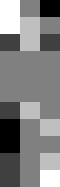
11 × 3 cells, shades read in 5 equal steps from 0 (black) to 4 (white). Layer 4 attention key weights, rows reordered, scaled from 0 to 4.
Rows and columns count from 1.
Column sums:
18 25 23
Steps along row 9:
up same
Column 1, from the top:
4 4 1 2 2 2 1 0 0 1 1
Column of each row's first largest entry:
1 1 2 1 1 1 2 3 2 3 3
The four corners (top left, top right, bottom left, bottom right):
4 0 1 4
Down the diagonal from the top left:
4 3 1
